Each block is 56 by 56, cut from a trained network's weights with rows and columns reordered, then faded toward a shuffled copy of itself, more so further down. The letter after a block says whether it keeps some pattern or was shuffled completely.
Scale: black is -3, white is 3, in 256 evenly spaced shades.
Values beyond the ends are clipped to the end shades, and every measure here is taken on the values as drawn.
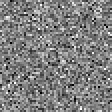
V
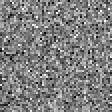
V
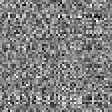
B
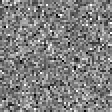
V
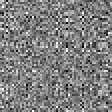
B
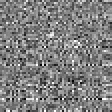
B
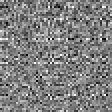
B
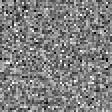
V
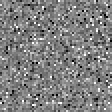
V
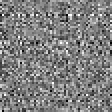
B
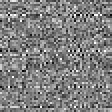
B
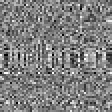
B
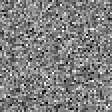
V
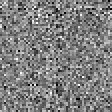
B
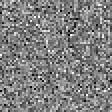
V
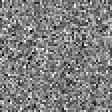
V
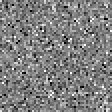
V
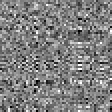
B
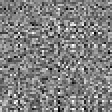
B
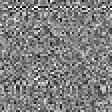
B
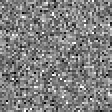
V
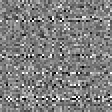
B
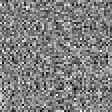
B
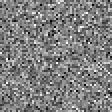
V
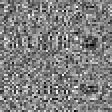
B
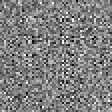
B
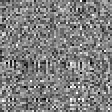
B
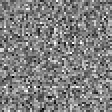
B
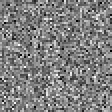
V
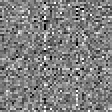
B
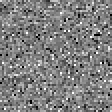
V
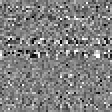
B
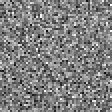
V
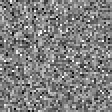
V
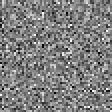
B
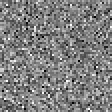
V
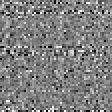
B
